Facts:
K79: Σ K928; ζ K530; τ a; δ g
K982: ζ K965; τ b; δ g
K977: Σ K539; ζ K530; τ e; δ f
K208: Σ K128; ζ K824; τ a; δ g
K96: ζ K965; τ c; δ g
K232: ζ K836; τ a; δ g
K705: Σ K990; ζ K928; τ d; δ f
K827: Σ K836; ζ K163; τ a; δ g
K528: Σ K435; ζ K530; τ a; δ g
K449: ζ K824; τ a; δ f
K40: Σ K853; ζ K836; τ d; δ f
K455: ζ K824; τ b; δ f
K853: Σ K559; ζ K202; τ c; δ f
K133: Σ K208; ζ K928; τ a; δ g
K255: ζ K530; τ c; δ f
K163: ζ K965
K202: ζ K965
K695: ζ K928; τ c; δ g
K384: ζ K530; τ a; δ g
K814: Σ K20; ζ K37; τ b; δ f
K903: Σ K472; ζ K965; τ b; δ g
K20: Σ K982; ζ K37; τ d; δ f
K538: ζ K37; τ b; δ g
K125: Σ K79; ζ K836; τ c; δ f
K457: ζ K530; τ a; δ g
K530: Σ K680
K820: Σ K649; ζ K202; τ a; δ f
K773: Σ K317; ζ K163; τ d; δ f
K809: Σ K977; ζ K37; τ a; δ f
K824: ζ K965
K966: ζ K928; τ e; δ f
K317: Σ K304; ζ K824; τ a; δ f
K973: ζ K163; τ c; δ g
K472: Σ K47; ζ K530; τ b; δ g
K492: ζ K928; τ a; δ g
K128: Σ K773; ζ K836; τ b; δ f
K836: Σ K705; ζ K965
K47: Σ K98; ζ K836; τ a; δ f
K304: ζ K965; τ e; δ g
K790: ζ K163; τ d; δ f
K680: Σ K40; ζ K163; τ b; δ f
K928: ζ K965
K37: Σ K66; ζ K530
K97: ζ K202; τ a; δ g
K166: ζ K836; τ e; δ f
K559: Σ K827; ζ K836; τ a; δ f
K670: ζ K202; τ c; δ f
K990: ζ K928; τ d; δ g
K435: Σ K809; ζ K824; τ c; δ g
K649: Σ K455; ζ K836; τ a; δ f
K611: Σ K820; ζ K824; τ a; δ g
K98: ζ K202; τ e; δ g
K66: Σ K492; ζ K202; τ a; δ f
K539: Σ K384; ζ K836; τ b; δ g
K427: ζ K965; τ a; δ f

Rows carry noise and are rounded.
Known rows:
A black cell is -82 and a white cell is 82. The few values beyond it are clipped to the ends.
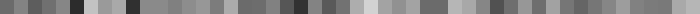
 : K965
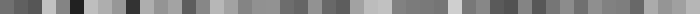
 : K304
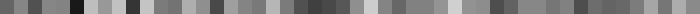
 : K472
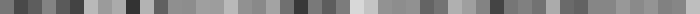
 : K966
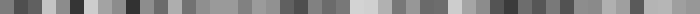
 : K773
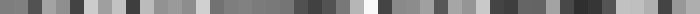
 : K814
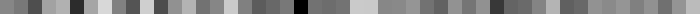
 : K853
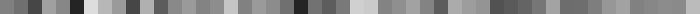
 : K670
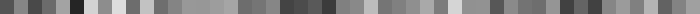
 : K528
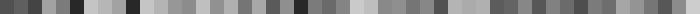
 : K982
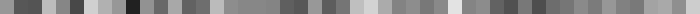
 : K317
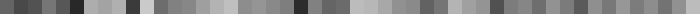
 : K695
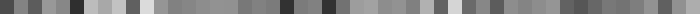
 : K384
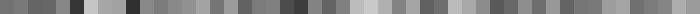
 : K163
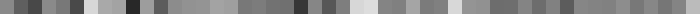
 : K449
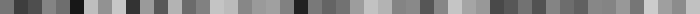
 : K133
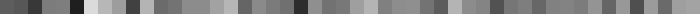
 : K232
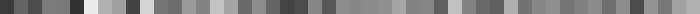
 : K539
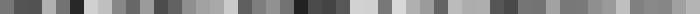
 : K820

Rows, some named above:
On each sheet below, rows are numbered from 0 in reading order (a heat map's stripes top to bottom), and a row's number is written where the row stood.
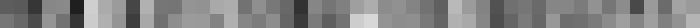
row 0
K232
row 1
K427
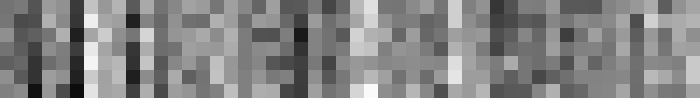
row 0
K255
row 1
K128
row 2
K827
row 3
K166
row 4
K435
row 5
K208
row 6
K66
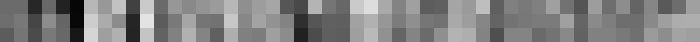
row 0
K492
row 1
K98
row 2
K903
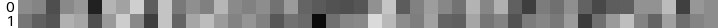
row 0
K538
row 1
K680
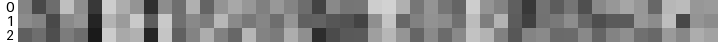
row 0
K773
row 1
K538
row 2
K903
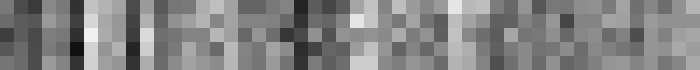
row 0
K611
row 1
K790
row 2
K539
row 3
K903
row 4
K427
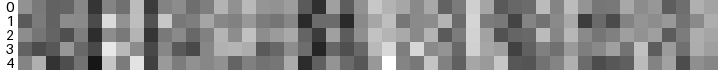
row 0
K928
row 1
K977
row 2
K928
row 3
K649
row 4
K37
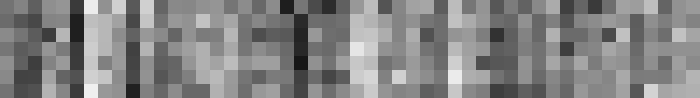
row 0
K809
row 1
K973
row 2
K836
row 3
K790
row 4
K125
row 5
K455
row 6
K128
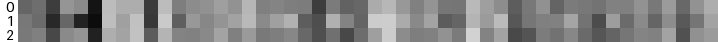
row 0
K96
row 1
K492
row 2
K457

